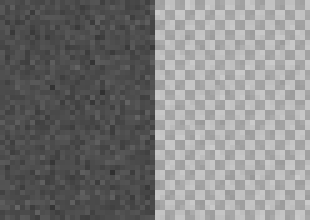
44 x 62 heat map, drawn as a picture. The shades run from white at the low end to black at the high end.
It is made of 1 by 2 panels. Panel 1,1: high, fine-grained, faint in contrast. Panel 1,2: low, checkered.
